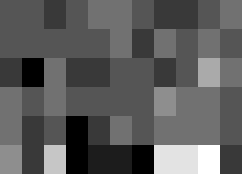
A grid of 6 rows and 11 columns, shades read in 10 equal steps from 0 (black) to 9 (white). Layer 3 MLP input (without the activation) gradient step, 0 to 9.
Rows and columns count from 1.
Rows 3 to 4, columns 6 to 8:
3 3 2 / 3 3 5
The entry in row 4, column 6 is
3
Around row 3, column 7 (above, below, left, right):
2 3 3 2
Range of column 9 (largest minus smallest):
6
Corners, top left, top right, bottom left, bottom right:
3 4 5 2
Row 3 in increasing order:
0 2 2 2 2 3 3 3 4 4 6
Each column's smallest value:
2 0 2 0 1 1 0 2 2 3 2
